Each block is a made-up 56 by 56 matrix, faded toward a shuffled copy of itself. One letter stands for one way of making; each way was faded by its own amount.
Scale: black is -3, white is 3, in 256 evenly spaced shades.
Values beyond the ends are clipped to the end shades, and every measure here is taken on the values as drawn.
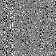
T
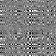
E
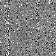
T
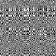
E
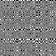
E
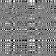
E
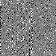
T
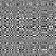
E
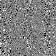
T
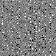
T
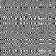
E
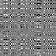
E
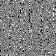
T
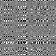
E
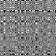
E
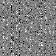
T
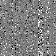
T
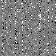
T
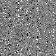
T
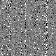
T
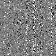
T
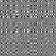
E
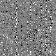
T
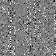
T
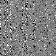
T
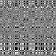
E
